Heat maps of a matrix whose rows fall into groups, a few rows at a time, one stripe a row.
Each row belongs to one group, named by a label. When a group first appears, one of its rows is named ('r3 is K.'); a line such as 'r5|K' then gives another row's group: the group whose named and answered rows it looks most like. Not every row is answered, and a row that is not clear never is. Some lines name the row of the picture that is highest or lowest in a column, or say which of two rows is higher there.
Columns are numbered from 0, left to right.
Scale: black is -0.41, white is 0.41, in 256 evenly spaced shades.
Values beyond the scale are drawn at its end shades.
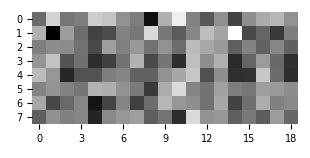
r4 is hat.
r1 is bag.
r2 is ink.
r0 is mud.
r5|mud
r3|ink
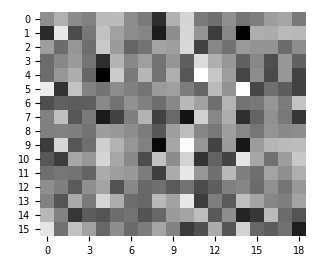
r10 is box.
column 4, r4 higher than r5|No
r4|ink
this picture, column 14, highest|5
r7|ink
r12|box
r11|mud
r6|mud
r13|box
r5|bag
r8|mud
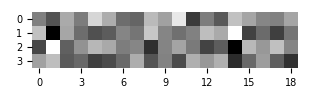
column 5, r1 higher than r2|No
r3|ink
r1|bag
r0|box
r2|mud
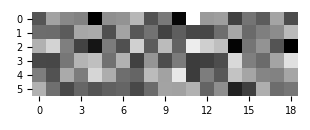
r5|hat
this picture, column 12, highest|2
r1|box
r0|ink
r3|box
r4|box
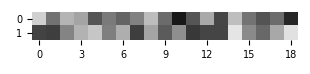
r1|box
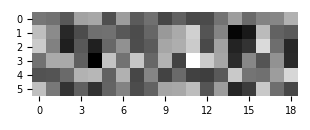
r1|hat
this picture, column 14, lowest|1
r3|ink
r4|box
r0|box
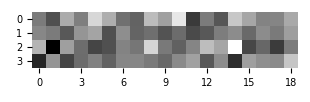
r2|bag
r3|mud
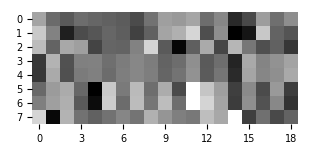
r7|bag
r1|hat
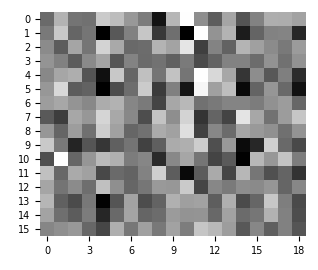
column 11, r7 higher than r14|No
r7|box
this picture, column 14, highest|7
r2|box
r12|box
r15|ink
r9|hat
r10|mud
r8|box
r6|mud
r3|box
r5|ink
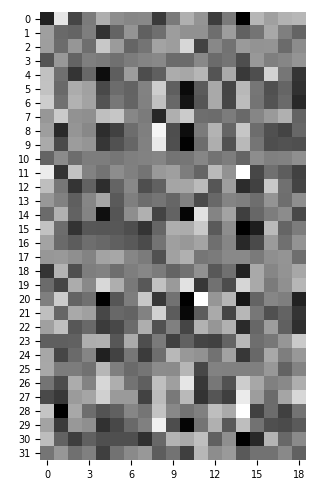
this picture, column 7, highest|20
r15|hat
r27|box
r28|bag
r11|bag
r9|bag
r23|box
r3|mud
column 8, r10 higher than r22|Yes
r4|hat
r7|mud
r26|box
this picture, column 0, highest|11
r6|bag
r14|ink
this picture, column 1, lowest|28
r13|box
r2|box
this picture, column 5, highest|7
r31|ink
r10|mud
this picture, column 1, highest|0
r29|bag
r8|bag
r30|hat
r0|mud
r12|hat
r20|ink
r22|ink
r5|bag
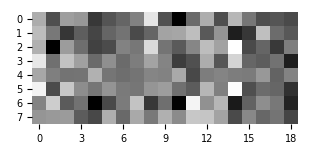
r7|ink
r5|bag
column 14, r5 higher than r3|Yes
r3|bag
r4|box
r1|hat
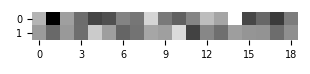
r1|box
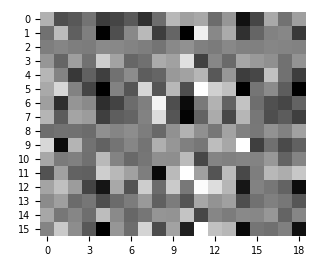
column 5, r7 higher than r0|Yes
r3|box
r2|mud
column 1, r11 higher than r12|No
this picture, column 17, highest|11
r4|hat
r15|ink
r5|ink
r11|mud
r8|mud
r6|bag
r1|ink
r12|ink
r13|ink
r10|box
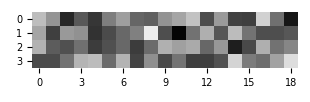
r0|hat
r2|hat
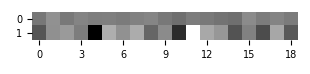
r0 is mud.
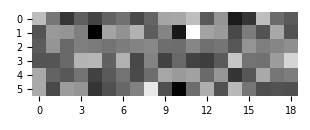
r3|box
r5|bag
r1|ink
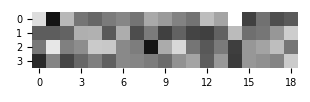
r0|bag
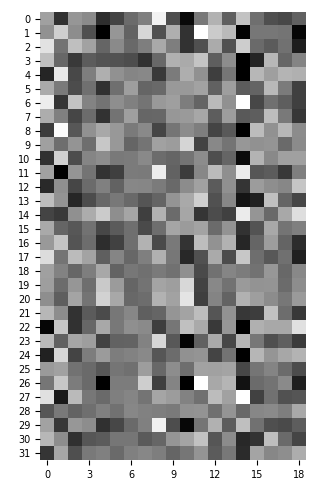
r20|box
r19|box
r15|hat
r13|hat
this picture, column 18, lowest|1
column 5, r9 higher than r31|Yes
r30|hat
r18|box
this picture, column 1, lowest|11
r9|box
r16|ink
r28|mud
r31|mud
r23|bag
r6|bag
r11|bag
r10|mud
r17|bag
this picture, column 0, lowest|22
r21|hat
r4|mud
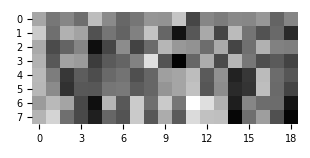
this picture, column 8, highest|3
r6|ink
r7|ink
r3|bag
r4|hat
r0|box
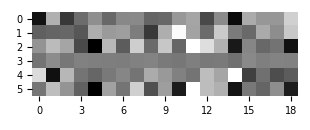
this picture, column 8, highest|4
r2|ink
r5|ink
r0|mud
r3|mud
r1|mud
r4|bag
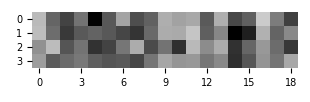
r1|hat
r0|hat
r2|ink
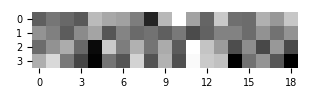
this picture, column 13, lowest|1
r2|ink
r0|mud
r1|box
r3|ink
